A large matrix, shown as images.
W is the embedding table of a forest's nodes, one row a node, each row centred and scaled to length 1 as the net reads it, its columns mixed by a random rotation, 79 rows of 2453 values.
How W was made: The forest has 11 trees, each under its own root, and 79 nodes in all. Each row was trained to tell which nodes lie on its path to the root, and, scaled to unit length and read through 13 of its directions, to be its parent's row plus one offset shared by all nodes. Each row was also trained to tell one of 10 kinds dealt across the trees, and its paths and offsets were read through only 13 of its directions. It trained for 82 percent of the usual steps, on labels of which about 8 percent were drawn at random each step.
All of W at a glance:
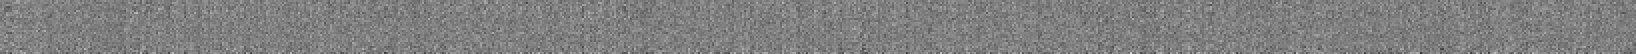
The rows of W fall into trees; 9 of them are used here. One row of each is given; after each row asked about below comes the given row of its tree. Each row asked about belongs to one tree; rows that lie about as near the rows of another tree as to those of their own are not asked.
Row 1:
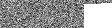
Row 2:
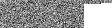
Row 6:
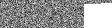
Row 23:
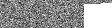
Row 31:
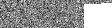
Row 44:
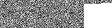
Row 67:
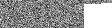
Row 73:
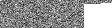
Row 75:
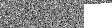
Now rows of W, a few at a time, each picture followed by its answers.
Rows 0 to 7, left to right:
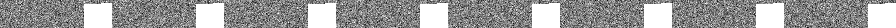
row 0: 6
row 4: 2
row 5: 67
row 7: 1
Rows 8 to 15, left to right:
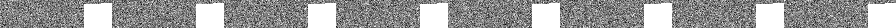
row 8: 1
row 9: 6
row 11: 67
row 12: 44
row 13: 44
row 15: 73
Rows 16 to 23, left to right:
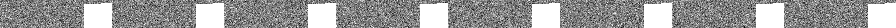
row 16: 2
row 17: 2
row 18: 1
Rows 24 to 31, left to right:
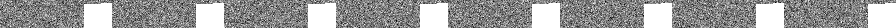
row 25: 23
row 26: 2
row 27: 23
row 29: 6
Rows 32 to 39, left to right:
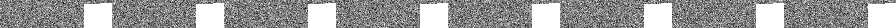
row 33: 1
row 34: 1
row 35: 67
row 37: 1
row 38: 67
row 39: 44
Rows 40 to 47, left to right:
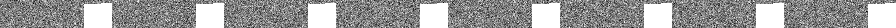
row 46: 67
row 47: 75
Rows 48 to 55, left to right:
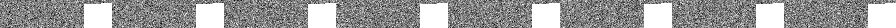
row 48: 44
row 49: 75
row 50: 31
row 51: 2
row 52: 75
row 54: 75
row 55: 2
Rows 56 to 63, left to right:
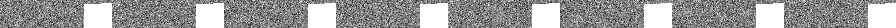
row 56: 1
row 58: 31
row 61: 31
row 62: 1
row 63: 2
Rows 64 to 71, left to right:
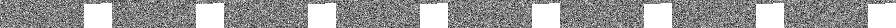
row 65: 6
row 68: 31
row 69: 2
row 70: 44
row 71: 2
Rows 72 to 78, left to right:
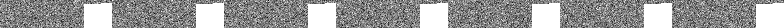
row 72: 73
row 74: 73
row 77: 1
